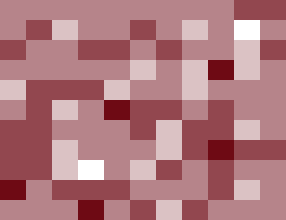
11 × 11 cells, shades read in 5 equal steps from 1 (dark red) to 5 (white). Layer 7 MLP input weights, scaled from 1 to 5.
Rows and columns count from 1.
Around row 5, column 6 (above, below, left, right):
4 2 4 3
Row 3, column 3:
3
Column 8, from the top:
3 4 3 4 4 3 2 2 3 3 2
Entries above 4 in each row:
0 1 0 0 0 0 0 0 1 0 0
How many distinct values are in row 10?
4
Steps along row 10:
up down same same up same same down up down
